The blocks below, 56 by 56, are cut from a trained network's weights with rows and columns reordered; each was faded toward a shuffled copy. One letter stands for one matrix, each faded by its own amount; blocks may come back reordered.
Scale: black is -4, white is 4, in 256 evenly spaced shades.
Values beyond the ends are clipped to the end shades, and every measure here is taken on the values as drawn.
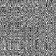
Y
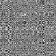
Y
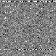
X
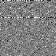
X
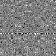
X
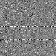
X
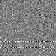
X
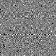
X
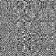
Y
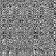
Y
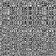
Y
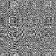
Y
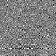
X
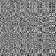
Y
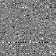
X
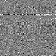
X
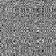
Y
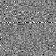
X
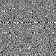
X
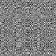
Y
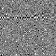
X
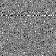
X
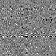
X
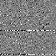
X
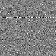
X
